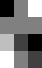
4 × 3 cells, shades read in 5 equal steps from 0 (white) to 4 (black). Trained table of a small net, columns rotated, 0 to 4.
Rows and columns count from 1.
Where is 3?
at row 3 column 2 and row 4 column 3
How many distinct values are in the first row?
3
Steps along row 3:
up up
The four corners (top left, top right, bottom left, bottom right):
4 0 0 3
